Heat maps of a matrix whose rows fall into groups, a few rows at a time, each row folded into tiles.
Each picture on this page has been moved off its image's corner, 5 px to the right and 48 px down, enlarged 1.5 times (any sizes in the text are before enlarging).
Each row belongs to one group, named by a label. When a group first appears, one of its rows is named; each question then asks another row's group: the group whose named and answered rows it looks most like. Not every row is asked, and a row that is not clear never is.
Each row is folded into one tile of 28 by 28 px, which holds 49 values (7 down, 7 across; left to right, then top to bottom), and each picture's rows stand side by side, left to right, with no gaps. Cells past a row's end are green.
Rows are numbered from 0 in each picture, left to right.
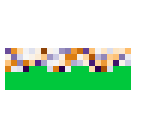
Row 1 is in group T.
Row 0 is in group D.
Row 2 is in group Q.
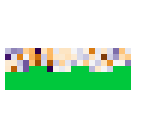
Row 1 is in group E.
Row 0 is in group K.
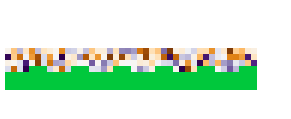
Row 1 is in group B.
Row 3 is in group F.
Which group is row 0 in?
K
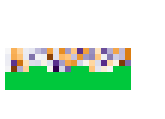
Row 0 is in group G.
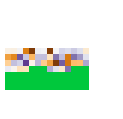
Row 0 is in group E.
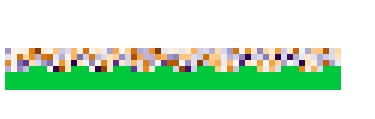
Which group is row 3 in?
E
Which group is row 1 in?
Q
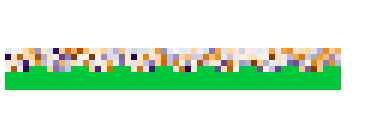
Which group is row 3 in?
K
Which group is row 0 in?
K
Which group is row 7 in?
Q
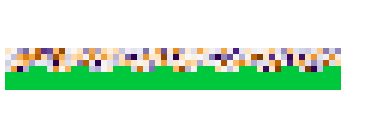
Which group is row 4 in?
T
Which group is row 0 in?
T
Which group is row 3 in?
K
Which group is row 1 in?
G
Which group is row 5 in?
D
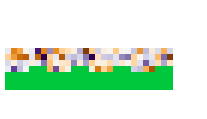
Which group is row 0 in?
F
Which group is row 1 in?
F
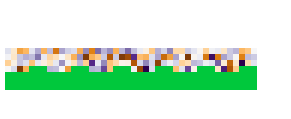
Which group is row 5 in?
Q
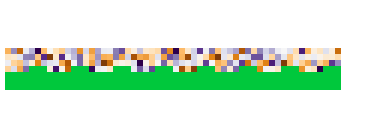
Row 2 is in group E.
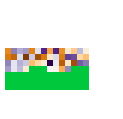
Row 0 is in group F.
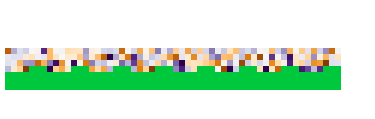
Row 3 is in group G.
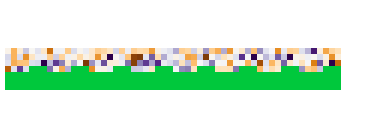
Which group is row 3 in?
E
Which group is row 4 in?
F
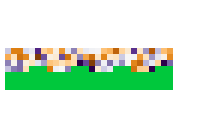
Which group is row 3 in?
D
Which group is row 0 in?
F
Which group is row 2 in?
E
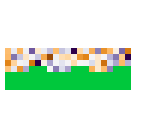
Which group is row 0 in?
B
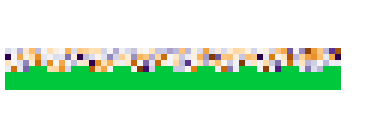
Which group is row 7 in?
F
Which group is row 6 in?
K
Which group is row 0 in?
K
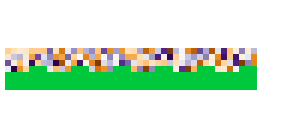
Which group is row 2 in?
D
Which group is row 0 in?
Q
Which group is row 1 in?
G
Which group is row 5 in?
B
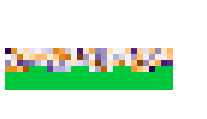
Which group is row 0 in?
G
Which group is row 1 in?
F
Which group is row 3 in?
D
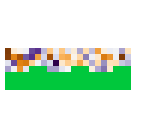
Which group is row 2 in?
F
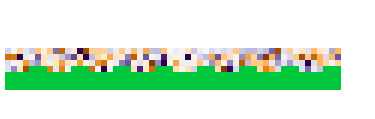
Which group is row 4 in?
B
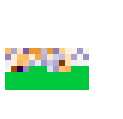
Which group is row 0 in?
T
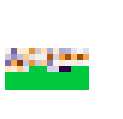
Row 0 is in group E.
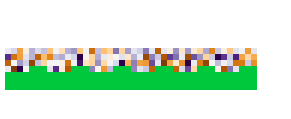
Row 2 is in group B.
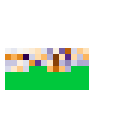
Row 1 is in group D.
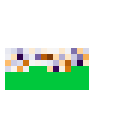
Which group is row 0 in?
B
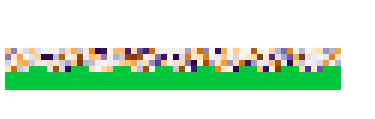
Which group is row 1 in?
K
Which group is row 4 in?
K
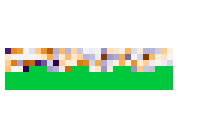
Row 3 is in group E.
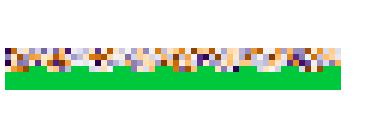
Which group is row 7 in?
G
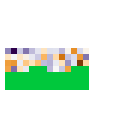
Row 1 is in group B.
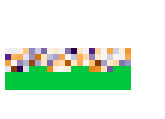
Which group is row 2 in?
D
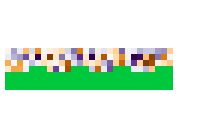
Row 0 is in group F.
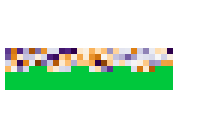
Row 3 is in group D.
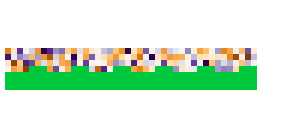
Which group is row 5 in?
F
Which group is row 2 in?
T
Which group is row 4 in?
E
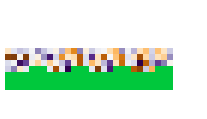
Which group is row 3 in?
G
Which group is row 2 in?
K
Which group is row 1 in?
K
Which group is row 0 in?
F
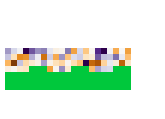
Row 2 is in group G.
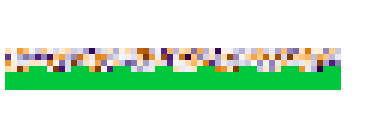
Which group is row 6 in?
F
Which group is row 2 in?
D
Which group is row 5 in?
G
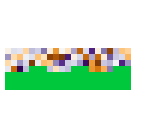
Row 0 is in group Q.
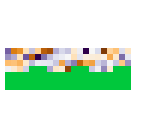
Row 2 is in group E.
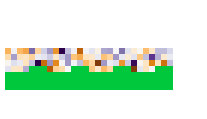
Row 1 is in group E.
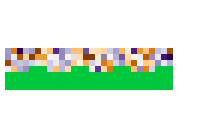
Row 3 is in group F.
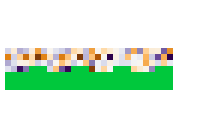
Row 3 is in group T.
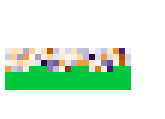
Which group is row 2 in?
K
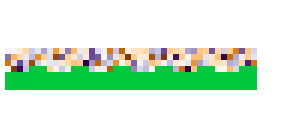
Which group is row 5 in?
B
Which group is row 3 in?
F
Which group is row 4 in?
T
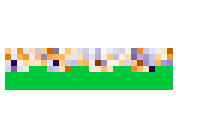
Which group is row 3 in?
D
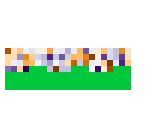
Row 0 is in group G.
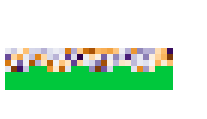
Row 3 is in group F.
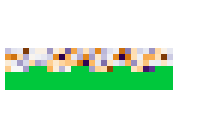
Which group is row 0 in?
D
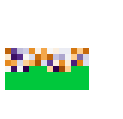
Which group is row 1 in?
Q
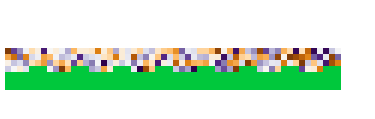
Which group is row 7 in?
E
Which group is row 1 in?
Q
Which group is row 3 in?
Q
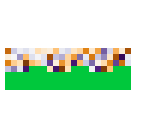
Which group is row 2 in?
Q
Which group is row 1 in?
Q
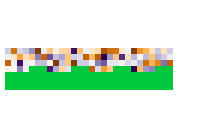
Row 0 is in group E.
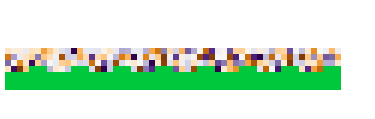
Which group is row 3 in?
K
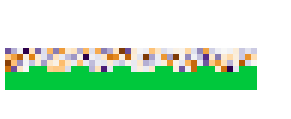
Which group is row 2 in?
T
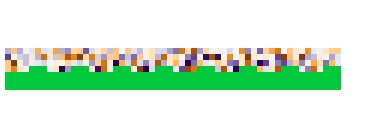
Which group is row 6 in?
G
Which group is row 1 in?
T
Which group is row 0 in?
D
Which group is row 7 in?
Q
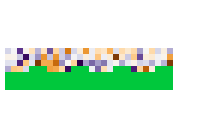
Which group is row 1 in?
D
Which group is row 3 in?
B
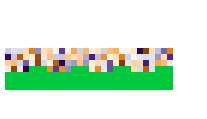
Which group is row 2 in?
K
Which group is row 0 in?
K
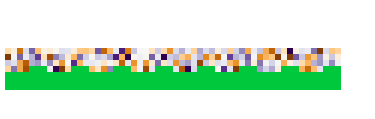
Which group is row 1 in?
Q
